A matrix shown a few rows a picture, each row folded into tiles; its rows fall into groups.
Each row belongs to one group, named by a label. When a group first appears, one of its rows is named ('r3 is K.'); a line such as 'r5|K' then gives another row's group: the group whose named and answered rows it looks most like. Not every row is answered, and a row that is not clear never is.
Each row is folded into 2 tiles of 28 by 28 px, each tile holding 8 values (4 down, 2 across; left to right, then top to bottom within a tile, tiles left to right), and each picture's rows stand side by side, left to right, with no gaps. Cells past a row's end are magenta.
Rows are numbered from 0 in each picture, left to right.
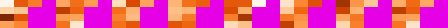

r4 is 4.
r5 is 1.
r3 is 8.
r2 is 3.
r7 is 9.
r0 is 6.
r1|9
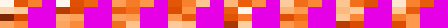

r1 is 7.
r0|6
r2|9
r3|4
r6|8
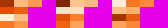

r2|6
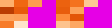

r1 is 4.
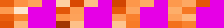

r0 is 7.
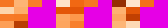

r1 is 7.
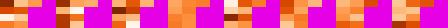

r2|9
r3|1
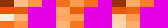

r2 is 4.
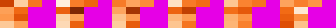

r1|7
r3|7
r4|7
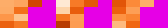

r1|1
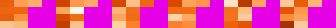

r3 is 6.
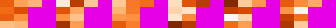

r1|3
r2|1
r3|8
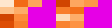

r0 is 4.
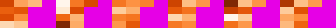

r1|1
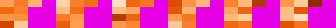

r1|1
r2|6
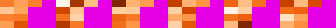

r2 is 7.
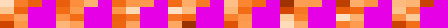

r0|1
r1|4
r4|1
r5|4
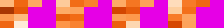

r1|6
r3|1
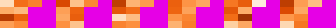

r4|4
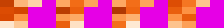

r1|9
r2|9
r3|4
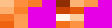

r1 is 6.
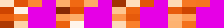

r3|7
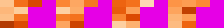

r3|7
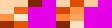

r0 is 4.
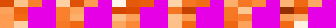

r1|3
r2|7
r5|9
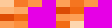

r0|6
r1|9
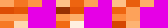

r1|9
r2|3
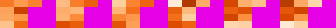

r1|8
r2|1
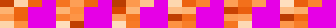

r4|9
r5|6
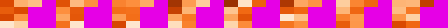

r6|1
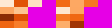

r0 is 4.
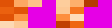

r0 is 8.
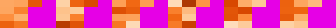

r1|8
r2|9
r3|3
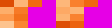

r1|8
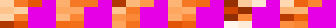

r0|8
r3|8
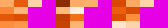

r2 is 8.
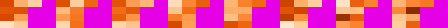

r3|1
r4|8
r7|7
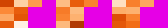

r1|3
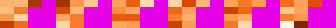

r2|4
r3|3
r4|9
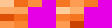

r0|6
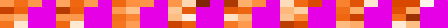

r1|9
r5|8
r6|4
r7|4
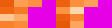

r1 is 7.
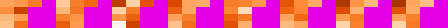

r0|7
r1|1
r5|4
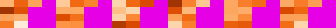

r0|9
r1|6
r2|8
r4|8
